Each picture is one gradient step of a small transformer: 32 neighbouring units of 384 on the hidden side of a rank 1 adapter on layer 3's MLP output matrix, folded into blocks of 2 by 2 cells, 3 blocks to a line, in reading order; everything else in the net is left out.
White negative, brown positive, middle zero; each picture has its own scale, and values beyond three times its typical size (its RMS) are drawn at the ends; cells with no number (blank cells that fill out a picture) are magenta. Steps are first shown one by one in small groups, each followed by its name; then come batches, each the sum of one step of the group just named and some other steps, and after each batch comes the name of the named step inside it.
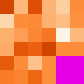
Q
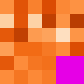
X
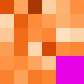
Q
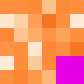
X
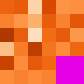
X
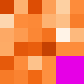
Q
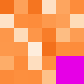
Q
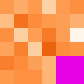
Q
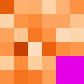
Q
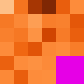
X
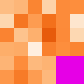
X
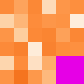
Q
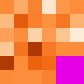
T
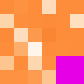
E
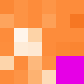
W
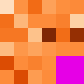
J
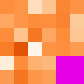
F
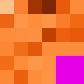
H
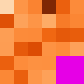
H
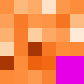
T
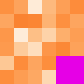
W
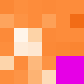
W
